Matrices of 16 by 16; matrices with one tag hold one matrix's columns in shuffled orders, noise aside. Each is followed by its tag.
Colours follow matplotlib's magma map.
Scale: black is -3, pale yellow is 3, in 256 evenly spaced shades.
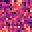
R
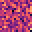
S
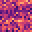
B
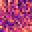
R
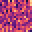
R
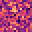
S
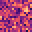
S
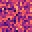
S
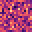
S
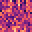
R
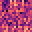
R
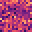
B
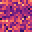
B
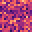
B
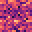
B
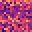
B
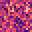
S
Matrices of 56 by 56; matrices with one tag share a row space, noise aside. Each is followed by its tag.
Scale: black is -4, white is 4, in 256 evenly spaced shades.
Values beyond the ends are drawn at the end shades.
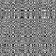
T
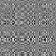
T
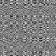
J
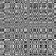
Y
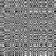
Y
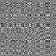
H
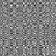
J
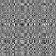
T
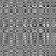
J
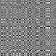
H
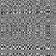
H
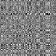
H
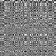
Y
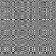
T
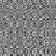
J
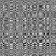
J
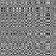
H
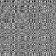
T
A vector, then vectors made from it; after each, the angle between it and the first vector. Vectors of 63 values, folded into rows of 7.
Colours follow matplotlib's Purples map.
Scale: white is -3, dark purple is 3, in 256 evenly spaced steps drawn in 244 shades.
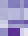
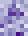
orthogonal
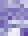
nearly opposite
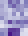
nearly parallel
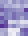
nearly opposite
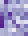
partly opposed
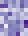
partly aligned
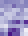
nearly parallel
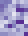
orthogonal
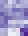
nearly opposite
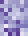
partly aligned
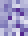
partly opposed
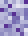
orthogonal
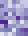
partly opposed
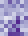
partly aligned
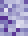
orthogonal
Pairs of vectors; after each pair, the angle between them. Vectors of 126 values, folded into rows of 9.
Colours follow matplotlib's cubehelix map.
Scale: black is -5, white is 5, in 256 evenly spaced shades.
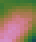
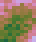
nearly opposite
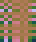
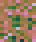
orthogonal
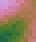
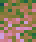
partly opposed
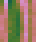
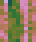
nearly parallel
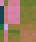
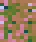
partly opposed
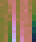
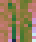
nearly opposite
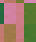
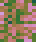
partly opposed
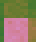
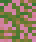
orthogonal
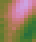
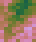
nearly opposite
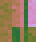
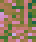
partly opposed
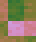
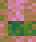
nearly opposite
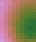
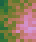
nearly opposite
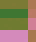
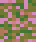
orthogonal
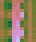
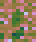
partly opposed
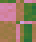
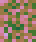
orthogonal
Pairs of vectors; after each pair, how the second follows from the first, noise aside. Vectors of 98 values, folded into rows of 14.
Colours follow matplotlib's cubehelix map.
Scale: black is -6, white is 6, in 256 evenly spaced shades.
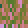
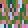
scaled up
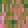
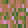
shuffled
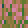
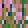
scaled up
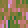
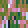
scaled up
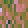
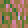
shuffled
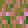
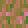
shrunk
